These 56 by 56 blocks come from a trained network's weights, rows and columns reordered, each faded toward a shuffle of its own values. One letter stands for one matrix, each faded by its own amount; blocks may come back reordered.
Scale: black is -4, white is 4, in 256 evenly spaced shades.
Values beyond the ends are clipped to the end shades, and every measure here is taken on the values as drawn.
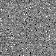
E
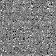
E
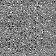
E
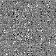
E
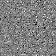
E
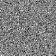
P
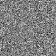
P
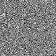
P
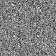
P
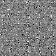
E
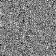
P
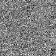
P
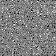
E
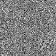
P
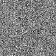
P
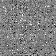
E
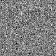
P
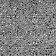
E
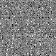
E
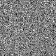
P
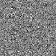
P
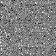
E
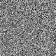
P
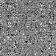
E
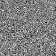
P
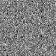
P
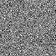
P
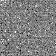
E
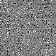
E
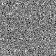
P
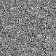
P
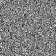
P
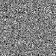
P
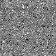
E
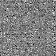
E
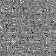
E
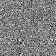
P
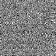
P
